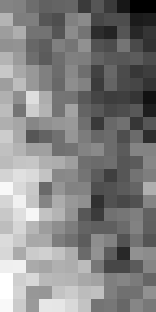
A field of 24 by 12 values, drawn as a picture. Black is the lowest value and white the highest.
Ninth with the highest average: bottom left. Slope: up to the bottom left. Average level on the scale: 50%. Histogram: bell-shaped. Ninth with the lowest average: top right.
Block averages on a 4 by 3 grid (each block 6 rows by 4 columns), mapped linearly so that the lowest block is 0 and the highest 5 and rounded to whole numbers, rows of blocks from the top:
320 / 421 / 522 / 542
